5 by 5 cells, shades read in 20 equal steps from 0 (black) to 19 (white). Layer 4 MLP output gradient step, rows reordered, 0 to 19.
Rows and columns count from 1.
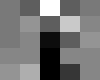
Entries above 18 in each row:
1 0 0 0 0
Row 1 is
9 7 19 7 9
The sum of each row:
51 52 38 40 38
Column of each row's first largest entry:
3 4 5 1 2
